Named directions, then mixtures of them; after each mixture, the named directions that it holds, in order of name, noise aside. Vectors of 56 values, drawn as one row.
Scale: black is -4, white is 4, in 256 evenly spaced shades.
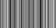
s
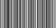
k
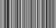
k, s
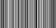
k, s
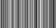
k, s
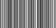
k, s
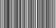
k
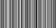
k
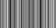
s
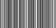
k, s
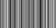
s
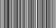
k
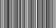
k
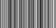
k, s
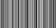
k, s
